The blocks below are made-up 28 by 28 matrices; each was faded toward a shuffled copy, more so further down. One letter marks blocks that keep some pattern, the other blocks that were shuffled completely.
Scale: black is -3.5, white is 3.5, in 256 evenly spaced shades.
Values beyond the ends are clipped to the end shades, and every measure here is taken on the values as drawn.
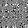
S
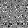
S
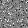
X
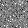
X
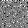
S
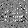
S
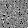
X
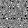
S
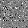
S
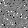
X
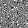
X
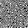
S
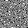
X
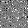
S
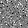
X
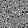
S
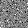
X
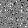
S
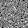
X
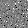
X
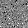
X
